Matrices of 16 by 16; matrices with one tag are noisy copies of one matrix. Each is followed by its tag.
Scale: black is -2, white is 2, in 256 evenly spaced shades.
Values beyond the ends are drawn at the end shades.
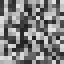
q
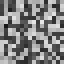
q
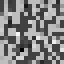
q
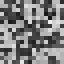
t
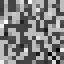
q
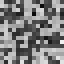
t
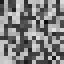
q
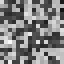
t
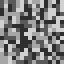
q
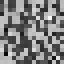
q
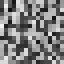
q
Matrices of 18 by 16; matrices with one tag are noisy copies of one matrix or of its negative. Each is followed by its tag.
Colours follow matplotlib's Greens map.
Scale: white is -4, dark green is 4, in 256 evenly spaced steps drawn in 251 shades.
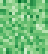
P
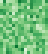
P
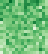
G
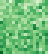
G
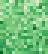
G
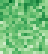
G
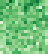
G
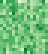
P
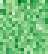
P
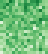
G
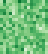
P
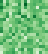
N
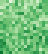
G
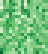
N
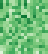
N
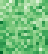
G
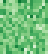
P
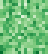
N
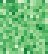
P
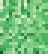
N
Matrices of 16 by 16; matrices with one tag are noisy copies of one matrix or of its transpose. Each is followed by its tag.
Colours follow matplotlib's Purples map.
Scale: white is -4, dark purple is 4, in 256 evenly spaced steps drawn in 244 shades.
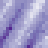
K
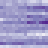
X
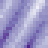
K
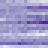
X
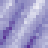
K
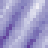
K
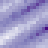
K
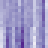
X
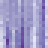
X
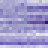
X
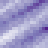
K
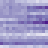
X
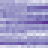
X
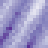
K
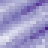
K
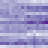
X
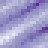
K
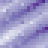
K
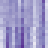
X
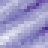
K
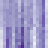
X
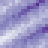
K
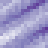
K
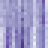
X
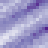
K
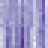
X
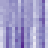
X
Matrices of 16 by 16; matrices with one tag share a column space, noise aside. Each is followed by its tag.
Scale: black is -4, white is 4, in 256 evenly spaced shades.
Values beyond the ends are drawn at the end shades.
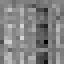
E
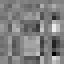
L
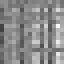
E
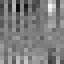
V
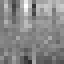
V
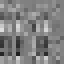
L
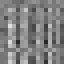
E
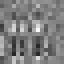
L
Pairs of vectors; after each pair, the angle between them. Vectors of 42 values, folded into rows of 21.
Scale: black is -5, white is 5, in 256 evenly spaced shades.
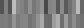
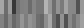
nearly opposite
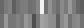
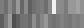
orthogonal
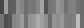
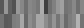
nearly parallel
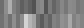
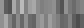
partly opposed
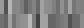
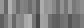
nearly parallel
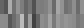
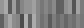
nearly opposite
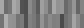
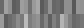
nearly opposite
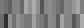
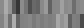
partly opposed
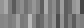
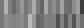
nearly parallel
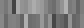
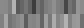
nearly opposite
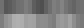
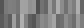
orthogonal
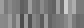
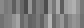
partly aligned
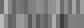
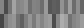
nearly opposite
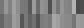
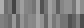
partly opposed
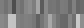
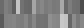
orthogonal
